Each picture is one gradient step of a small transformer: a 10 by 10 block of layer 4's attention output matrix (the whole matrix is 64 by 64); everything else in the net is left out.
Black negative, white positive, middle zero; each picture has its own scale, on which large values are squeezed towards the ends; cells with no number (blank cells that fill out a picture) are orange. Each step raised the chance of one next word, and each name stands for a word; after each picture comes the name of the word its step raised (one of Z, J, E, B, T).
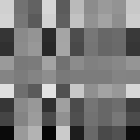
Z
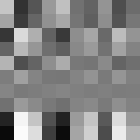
Z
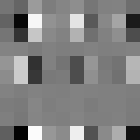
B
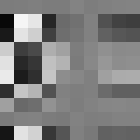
B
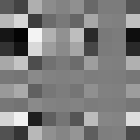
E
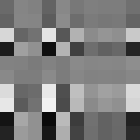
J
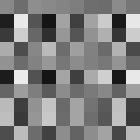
B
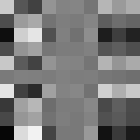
Z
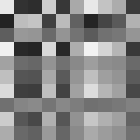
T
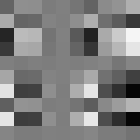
E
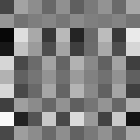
E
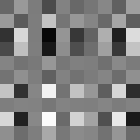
E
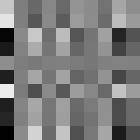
Z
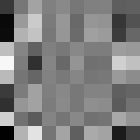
B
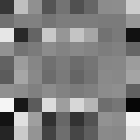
J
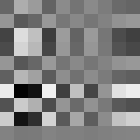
E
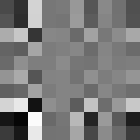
J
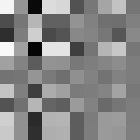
T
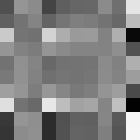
J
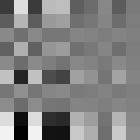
Z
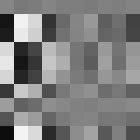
B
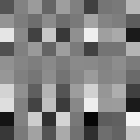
J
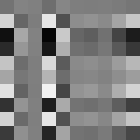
E
